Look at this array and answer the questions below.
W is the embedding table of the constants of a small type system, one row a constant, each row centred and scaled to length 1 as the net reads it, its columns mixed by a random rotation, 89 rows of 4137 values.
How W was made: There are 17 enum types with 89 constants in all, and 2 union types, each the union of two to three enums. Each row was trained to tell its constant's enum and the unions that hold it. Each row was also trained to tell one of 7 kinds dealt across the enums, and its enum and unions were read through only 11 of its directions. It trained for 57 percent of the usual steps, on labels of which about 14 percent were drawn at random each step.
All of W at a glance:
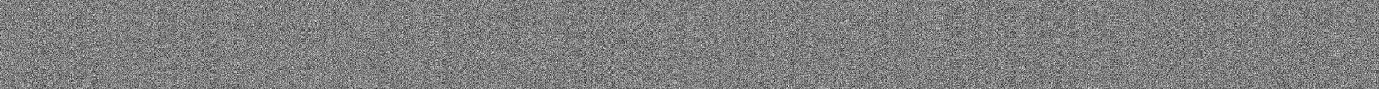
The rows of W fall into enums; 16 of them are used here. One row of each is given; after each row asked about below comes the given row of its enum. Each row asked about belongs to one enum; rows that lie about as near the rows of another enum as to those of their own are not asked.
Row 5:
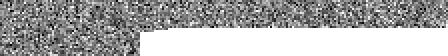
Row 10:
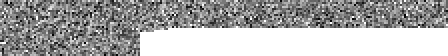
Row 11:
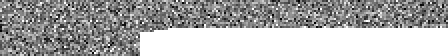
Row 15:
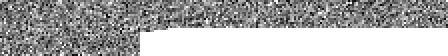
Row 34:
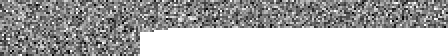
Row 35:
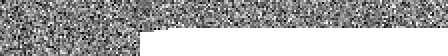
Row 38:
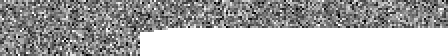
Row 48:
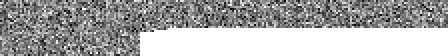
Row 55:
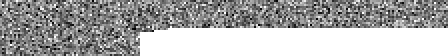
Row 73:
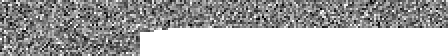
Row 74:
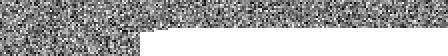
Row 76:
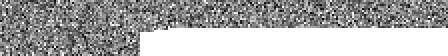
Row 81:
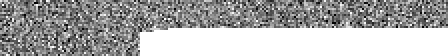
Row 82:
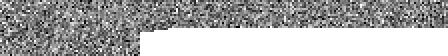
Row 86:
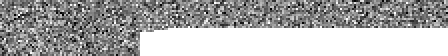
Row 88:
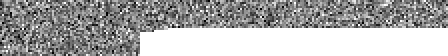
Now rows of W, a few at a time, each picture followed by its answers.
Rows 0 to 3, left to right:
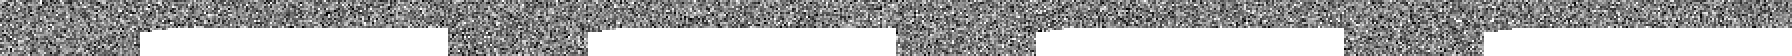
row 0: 15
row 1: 35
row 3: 11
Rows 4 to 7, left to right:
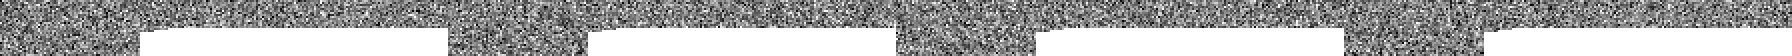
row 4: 88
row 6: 73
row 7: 82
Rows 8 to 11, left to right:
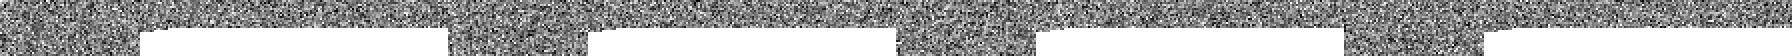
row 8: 76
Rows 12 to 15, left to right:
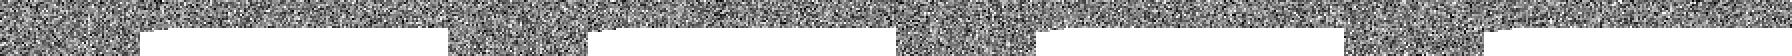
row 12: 10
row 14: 48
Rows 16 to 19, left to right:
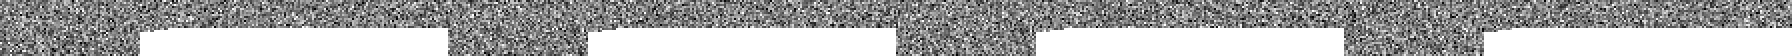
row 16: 34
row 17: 34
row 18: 34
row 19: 15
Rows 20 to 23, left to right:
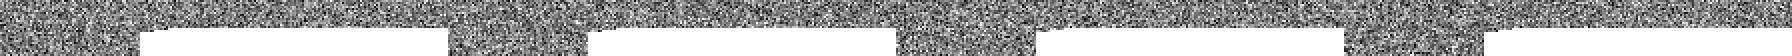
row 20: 81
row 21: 81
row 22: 15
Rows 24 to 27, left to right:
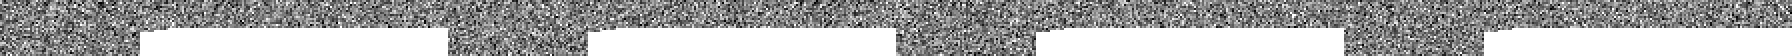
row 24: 86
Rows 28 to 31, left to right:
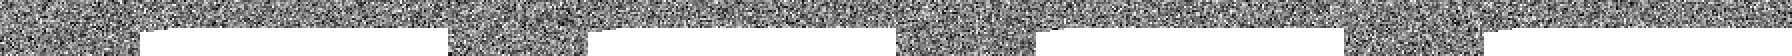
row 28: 86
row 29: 5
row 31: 74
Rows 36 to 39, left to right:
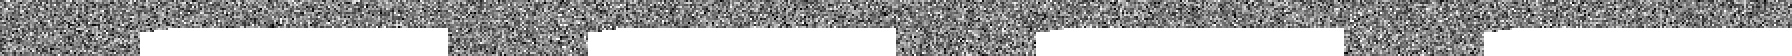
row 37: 76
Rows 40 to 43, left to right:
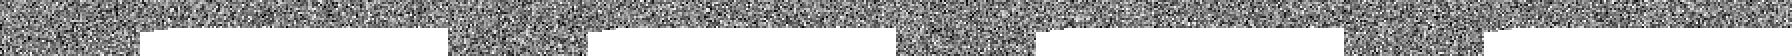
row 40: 11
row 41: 5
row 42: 34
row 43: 48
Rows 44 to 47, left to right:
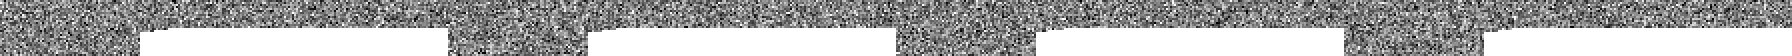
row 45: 82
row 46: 15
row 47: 73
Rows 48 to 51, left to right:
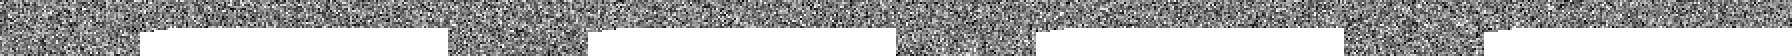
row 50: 35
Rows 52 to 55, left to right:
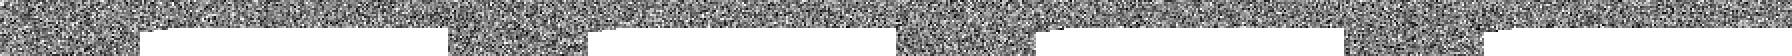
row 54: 81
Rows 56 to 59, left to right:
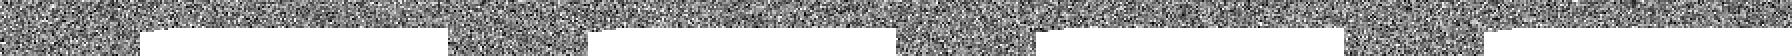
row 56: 10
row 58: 15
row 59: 74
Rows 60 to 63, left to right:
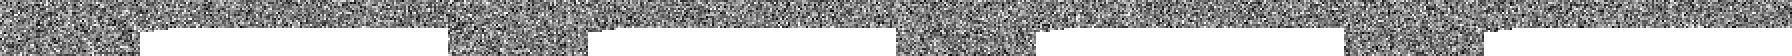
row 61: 73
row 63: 76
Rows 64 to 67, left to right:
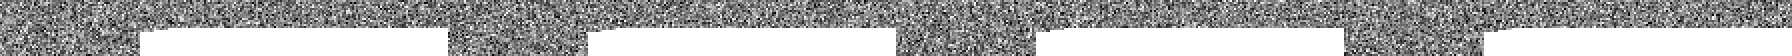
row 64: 74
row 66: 74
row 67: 5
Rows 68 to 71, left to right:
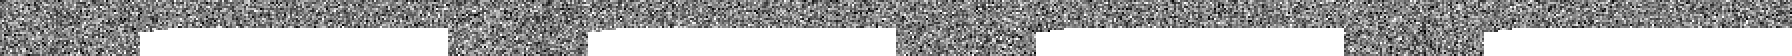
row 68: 48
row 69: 86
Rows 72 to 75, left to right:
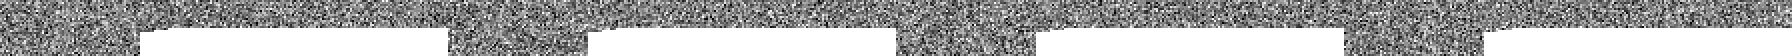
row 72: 82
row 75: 48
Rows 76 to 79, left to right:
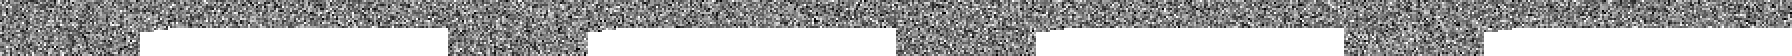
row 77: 81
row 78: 34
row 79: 74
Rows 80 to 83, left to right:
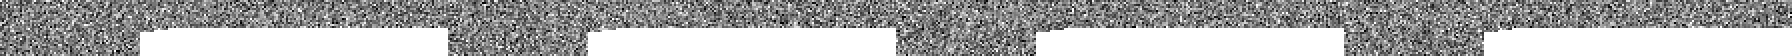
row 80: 81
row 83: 76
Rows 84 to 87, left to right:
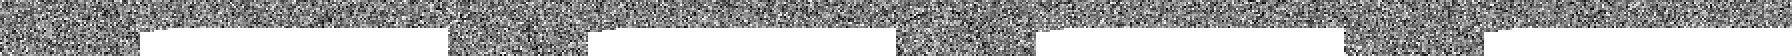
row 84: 73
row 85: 76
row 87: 73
